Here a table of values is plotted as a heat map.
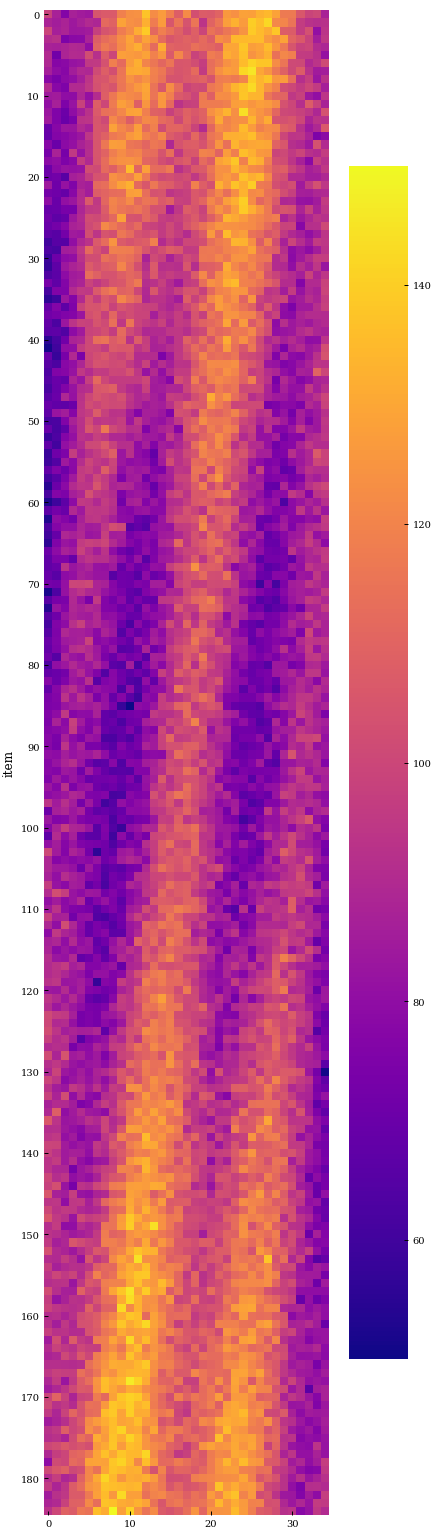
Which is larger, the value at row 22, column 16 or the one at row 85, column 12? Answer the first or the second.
the first
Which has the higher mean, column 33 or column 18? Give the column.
18
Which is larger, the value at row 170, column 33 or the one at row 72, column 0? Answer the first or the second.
the first
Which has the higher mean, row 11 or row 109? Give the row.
11
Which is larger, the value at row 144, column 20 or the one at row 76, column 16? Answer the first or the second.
the second
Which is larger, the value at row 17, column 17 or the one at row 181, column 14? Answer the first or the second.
the second
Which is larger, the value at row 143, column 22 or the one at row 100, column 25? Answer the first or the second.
the first
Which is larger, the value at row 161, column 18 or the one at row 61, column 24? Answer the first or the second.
the first
